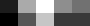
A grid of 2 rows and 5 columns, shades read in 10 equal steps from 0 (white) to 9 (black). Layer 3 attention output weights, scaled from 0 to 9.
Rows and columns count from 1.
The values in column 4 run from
4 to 7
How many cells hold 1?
0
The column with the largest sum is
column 1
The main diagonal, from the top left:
8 6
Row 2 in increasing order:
2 6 7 7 9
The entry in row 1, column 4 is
4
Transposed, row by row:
8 9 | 3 6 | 0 2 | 4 7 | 5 7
